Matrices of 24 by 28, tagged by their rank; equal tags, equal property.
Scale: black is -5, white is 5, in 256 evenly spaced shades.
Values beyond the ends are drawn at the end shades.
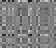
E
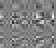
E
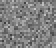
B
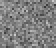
B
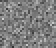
B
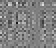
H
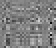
H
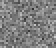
B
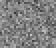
B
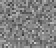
B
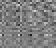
H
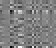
E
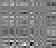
E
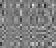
H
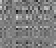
H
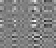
E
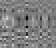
E
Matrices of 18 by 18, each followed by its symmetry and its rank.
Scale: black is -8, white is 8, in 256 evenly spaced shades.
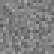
antisymmetric, full rank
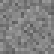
symmetric, full rank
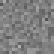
antisymmetric, full rank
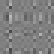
neither, rank two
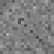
symmetric, full rank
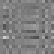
neither, rank two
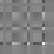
symmetric, rank one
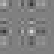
symmetric, rank one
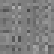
neither, rank three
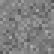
symmetric, full rank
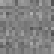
neither, rank three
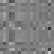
neither, rank two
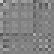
symmetric, rank two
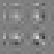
symmetric, rank two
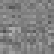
neither, rank three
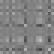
symmetric, rank two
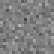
antisymmetric, full rank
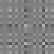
symmetric, rank one
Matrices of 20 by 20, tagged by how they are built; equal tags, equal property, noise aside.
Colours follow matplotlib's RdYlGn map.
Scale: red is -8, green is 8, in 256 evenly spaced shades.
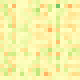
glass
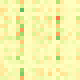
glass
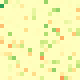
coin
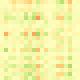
glass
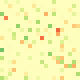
coin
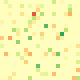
coin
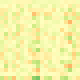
glass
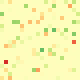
coin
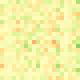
glass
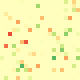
coin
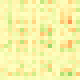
glass
